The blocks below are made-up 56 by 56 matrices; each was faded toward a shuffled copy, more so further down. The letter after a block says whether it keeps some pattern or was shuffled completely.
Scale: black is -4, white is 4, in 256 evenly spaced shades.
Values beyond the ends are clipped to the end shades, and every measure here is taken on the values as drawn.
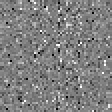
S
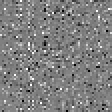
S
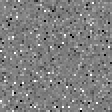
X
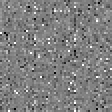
S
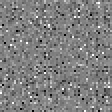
S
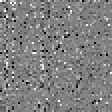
S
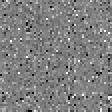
S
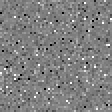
X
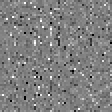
S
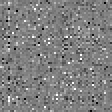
S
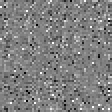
S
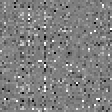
S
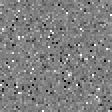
X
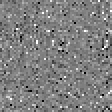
S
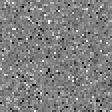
X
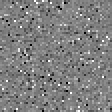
X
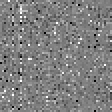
S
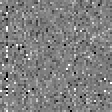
S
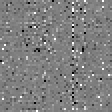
S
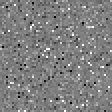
X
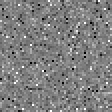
X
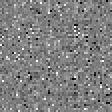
S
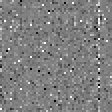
S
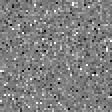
X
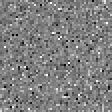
X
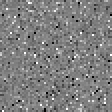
X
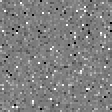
X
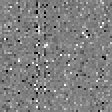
S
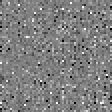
S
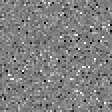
X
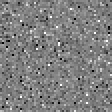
X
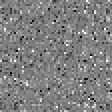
S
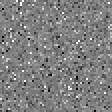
X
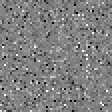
X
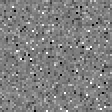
X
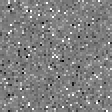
X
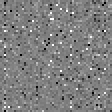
S
